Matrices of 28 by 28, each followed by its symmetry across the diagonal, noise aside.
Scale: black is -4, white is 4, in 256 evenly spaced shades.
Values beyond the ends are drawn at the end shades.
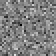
neither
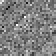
symmetric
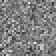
neither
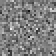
antisymmetric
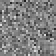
antisymmetric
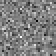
antisymmetric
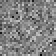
symmetric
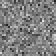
neither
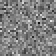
neither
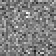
neither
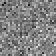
symmetric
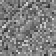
symmetric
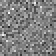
symmetric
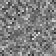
symmetric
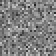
neither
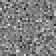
antisymmetric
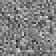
antisymmetric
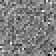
symmetric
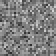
antisymmetric
